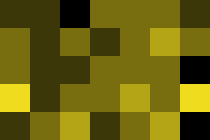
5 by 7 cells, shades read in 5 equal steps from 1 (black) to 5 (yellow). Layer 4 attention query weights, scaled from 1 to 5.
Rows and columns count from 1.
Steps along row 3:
down same up same same down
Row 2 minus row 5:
1 -1 -1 0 0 0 2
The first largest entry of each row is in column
4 6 1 1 3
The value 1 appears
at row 1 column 3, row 3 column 7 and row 5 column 7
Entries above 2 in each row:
3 5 4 6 4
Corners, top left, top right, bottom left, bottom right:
2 2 2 1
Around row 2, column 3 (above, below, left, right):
1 2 2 2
